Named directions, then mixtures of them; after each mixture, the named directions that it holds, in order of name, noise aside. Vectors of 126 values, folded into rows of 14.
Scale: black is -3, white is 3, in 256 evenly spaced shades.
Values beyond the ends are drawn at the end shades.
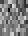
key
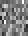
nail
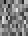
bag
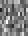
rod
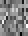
bag, nail, rod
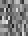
bag, rod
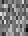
key, nail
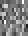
nail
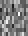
rod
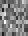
bag, nail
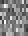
key, nail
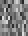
bag, rod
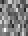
bag, key, rod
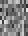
key, nail, rod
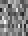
bag, key, rod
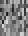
bag, nail, rod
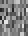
nail, rod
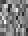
bag, key, nail
